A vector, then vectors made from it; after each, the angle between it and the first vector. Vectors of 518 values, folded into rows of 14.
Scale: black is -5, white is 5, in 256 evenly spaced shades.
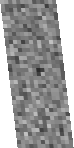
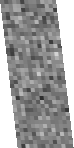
partly opposed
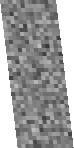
partly aligned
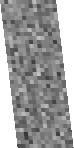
partly opposed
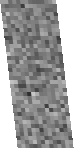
partly aligned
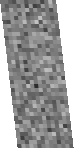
orthogonal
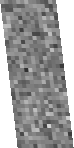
partly aligned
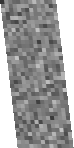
partly opposed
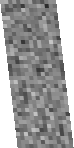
nearly parallel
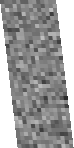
orthogonal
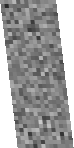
partly aligned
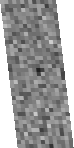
nearly parallel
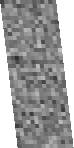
orthogonal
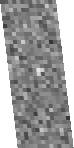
nearly opposite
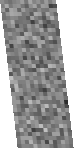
orthogonal
